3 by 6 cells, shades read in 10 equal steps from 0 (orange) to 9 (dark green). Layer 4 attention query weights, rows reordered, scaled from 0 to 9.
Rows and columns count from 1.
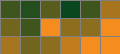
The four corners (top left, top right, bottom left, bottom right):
7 3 3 0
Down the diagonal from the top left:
7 7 4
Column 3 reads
6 0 4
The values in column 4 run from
2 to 9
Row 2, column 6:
0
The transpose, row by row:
7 5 3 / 8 7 5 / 6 0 4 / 9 4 2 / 7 4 0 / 3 0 0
